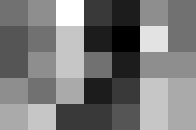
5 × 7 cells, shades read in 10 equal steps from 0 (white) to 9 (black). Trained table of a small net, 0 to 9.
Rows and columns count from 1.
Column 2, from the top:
4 5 4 5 2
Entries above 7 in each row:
1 2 1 1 0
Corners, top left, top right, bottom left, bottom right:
5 5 3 3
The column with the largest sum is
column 5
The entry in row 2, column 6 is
1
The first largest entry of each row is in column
5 5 5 4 3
